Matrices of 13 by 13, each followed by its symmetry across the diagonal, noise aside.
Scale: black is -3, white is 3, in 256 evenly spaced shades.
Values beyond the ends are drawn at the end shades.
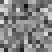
neither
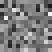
neither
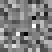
antisymmetric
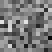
neither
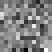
neither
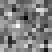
antisymmetric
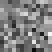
antisymmetric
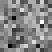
neither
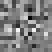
antisymmetric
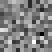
antisymmetric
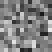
antisymmetric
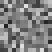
antisymmetric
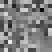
antisymmetric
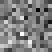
neither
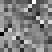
antisymmetric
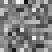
neither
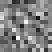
antisymmetric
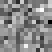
neither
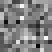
antisymmetric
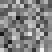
neither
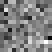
neither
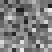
neither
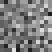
antisymmetric
